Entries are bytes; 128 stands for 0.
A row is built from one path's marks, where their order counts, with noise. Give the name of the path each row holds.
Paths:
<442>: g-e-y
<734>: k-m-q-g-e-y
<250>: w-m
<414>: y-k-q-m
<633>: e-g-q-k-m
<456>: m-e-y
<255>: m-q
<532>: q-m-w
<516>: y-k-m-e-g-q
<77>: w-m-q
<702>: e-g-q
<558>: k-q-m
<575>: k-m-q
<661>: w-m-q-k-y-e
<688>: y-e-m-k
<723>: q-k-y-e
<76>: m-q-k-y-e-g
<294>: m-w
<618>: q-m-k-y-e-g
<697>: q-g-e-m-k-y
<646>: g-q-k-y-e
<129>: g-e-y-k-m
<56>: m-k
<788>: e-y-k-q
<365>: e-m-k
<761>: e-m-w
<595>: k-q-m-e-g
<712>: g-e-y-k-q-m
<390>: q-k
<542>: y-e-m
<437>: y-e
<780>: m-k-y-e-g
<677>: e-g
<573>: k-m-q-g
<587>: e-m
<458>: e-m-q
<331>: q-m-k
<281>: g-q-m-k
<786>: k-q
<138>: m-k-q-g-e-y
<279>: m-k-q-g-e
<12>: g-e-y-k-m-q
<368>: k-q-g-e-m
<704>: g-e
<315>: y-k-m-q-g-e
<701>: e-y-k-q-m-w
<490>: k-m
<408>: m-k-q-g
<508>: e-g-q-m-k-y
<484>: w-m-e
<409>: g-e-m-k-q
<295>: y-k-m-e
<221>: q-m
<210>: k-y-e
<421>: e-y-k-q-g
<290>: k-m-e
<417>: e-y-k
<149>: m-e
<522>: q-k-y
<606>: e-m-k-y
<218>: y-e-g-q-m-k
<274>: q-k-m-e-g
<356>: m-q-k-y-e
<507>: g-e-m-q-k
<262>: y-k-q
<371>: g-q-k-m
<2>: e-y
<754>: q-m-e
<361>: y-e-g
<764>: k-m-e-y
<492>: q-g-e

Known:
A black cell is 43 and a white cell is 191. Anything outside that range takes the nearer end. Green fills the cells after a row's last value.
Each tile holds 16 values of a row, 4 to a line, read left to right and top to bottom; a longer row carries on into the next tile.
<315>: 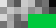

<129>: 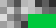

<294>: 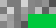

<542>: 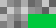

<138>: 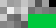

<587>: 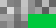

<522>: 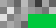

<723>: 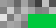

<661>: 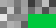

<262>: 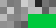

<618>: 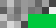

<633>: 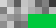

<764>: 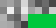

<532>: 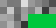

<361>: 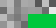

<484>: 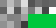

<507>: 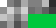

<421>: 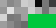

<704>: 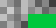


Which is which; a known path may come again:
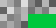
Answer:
<56>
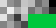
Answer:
<734>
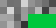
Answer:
<532>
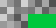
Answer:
<255>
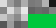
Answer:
<697>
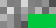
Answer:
<294>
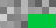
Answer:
<437>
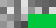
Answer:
<290>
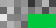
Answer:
<661>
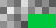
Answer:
<490>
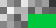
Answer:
<573>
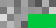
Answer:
<210>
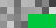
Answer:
<702>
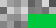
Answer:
<688>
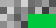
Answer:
<77>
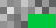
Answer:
<786>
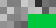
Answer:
<262>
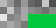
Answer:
<356>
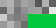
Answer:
<361>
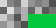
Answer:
<575>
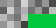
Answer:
<331>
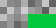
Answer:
<542>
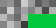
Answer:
<221>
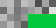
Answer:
<677>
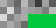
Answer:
<522>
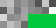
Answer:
<780>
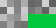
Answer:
<606>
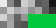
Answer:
<315>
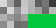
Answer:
<633>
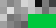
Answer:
<421>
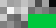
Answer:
<138>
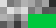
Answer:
<368>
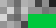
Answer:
<442>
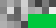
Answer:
<456>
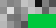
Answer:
<788>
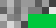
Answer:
<618>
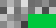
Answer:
<250>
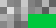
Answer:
<587>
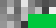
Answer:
<754>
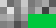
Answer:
<761>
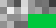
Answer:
<371>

